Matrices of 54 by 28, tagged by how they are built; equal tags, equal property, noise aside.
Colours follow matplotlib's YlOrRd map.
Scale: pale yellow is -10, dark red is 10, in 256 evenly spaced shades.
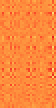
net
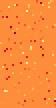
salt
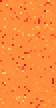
salt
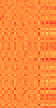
net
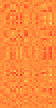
net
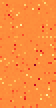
salt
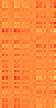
net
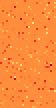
salt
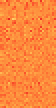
net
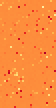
salt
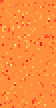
salt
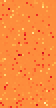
salt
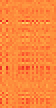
net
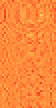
net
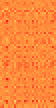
net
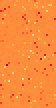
salt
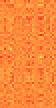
net
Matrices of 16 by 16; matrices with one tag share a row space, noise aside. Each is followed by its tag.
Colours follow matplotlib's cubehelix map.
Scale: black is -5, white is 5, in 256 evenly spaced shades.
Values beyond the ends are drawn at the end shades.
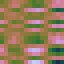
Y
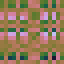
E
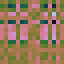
E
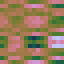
Y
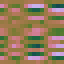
Y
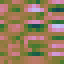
Y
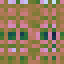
E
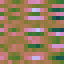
Y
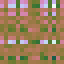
E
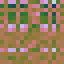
E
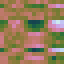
Y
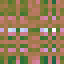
E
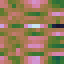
Y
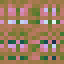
E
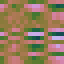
Y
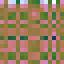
E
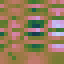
Y
